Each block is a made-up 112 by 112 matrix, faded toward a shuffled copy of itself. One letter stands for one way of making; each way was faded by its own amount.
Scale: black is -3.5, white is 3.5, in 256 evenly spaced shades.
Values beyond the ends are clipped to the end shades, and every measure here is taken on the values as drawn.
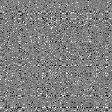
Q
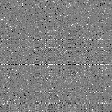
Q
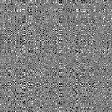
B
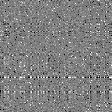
Q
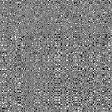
B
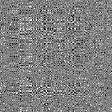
B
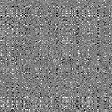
B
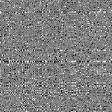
Q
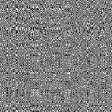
B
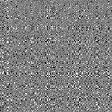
B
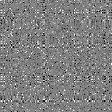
Q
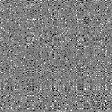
Q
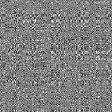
B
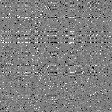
Q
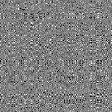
B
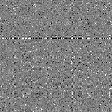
Q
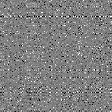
Q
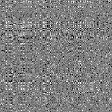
B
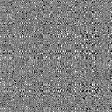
B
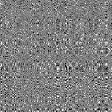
B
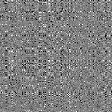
B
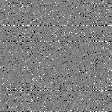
Q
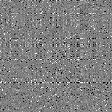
Q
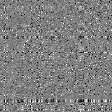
Q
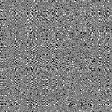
B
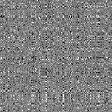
B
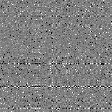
Q
